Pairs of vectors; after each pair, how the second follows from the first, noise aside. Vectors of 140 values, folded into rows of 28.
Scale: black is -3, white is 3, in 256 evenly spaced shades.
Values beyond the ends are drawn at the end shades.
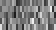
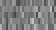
shrunk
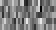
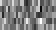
copied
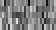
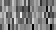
wrapped around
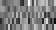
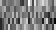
copied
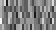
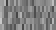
shrunk
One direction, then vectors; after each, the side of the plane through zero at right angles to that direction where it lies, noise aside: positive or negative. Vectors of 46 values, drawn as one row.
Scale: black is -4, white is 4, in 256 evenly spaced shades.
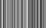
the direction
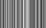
positive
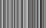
positive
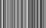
positive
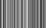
positive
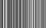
negative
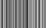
negative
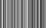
positive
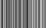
negative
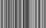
negative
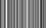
positive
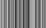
negative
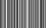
positive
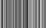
negative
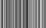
negative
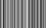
positive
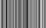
negative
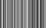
positive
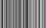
negative
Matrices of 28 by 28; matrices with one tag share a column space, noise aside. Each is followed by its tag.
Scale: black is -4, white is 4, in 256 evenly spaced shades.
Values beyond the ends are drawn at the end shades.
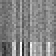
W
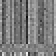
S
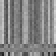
S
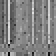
S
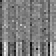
W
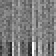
W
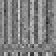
S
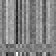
S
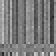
S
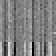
W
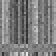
S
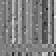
S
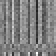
S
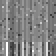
W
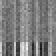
W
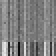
W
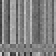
S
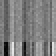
W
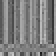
S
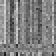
S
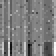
W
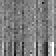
W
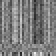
S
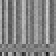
S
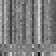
S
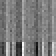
W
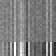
W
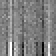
W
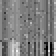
W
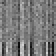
W
